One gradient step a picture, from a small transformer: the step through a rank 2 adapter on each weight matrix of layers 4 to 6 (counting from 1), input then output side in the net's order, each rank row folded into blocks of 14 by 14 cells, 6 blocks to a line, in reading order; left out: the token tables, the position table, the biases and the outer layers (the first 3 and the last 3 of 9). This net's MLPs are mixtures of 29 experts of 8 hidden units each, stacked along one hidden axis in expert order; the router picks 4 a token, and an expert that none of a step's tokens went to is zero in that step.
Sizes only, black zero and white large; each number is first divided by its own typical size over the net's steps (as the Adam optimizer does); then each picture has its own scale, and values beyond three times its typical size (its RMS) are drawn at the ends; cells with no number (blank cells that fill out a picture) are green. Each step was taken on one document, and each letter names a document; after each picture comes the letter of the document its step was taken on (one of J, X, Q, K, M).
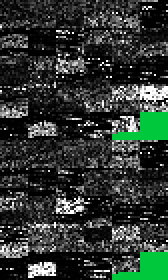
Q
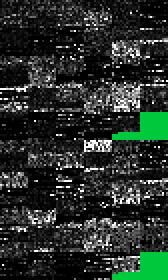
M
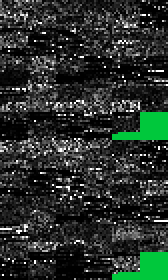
M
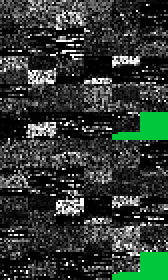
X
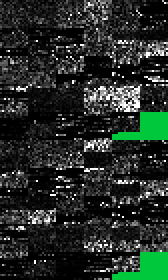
M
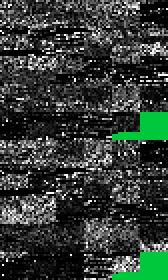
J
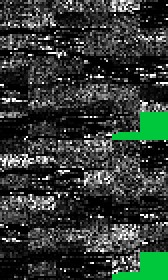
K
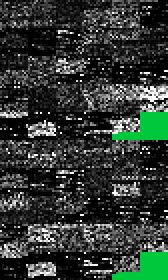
Q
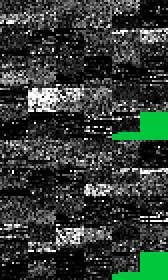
J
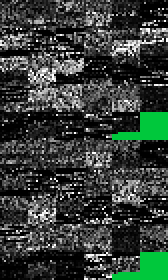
J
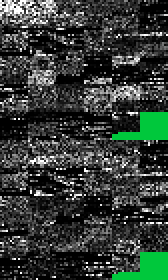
X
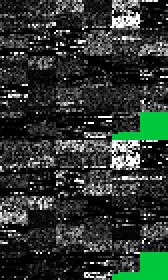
K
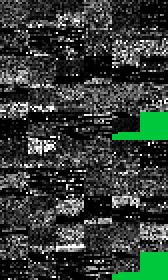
X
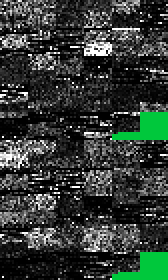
K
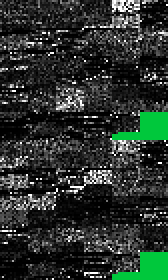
K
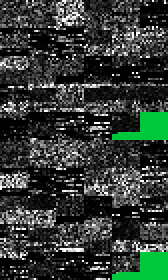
X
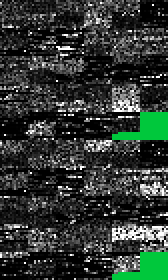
J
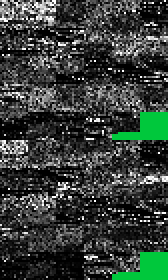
J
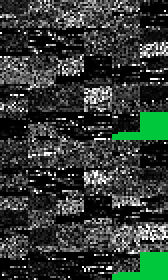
X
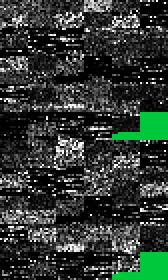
X
